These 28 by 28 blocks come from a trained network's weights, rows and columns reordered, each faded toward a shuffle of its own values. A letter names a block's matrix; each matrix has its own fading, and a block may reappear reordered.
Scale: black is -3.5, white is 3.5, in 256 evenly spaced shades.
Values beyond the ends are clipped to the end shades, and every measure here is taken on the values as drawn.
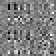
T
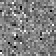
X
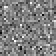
X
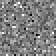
X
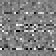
T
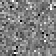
X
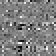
T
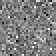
X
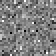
X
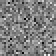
X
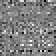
T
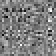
T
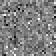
X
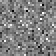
X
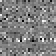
T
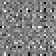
T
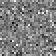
X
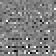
T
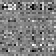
T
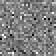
X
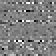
T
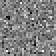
X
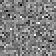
X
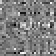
T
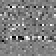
T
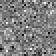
X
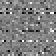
T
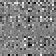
T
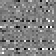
T
